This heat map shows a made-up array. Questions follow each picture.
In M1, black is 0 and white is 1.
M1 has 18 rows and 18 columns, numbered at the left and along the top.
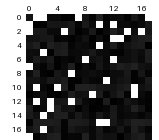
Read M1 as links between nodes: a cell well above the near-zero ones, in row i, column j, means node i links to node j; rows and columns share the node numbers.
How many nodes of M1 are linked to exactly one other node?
9
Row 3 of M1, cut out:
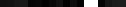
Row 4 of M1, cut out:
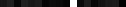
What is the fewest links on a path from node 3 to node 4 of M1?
4
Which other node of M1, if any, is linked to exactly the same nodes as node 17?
node 7
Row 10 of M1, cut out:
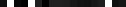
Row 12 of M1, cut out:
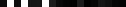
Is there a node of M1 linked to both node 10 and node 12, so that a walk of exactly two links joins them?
yes
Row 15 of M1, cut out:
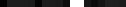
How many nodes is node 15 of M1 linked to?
2
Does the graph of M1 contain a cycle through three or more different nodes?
no
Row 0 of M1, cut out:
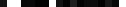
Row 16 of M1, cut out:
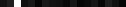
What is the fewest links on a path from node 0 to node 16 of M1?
2
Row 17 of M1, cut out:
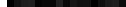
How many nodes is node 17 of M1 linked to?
1
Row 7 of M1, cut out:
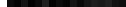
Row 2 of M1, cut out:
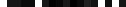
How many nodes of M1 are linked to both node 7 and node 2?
1
